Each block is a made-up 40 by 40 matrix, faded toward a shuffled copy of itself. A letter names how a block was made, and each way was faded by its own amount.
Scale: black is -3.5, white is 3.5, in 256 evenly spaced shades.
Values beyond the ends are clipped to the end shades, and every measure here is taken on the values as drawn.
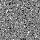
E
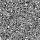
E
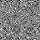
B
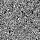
E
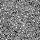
E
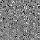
B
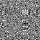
B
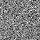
E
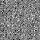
B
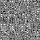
B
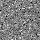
E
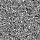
E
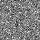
E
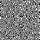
B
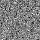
E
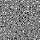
B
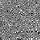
B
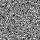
E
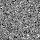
E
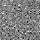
B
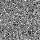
E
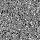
E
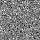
E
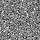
E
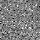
B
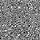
B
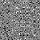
B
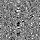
B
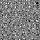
B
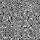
B
